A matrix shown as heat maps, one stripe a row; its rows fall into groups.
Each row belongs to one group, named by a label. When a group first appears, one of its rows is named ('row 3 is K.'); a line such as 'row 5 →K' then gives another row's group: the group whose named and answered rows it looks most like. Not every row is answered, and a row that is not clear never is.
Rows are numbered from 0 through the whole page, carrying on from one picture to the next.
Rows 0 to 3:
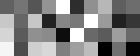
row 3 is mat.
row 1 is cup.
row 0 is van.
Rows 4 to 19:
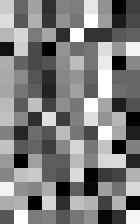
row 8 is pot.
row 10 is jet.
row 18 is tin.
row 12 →tin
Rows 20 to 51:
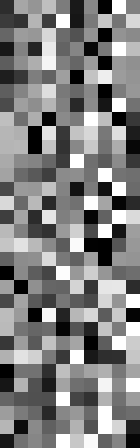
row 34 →cup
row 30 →tin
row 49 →jet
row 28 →cup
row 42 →tin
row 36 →pot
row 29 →tin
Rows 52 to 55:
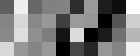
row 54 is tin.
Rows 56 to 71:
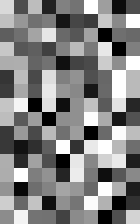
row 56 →cup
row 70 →cup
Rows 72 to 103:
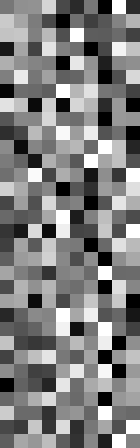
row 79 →tin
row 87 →van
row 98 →pot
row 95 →van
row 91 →jet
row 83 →tin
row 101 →jet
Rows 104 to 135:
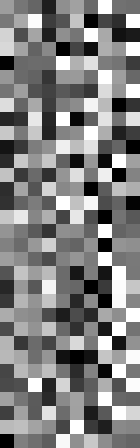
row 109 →jet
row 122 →jet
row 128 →pot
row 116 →pot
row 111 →cup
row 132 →jet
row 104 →jet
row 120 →jet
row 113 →cup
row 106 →cup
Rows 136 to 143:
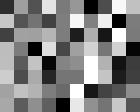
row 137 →pot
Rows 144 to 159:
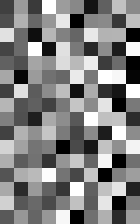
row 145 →van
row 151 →pot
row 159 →van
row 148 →mat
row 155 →pot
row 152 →tin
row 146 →tin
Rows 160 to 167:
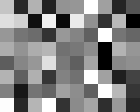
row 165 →cup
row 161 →tin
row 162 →jet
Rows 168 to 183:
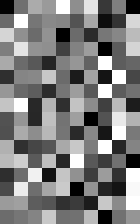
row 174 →jet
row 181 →van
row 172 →jet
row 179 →tin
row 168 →mat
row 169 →van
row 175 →tin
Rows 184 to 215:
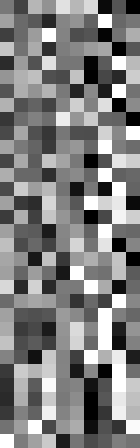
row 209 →tin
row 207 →pot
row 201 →pot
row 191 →pot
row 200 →jet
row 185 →jet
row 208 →pot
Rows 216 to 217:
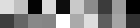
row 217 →mat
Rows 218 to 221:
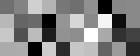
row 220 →cup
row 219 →pot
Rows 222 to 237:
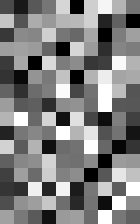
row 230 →tin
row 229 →jet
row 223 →mat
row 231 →mat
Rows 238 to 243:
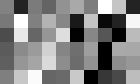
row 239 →van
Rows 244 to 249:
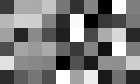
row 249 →mat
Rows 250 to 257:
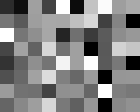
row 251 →mat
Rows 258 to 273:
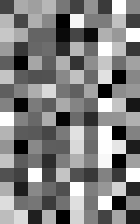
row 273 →tin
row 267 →pot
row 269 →pot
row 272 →pot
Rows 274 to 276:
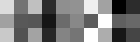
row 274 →cup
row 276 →cup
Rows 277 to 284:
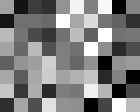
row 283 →cup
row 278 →mat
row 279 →jet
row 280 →cup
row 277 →pot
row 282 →mat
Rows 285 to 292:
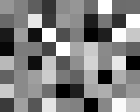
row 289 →tin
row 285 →jet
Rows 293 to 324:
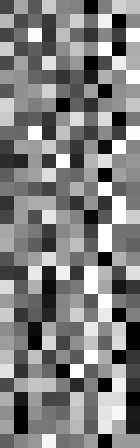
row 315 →pot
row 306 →jet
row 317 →tin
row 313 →cup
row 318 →cup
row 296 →pot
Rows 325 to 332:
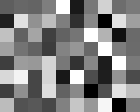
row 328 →jet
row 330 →tin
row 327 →cup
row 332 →pot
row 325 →van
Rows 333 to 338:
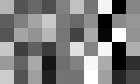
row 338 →cup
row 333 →pot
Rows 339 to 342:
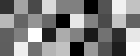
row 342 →van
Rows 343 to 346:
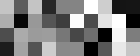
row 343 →cup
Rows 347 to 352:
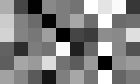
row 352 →jet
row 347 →tin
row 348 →jet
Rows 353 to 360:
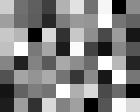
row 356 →tin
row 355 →tin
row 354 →jet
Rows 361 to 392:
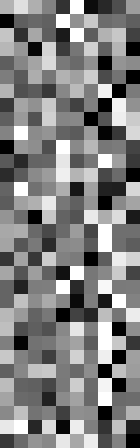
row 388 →pot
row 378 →jet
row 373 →mat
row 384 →pot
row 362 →mat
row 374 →van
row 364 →tin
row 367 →pot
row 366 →mat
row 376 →tin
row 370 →van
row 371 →mat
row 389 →jet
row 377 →jet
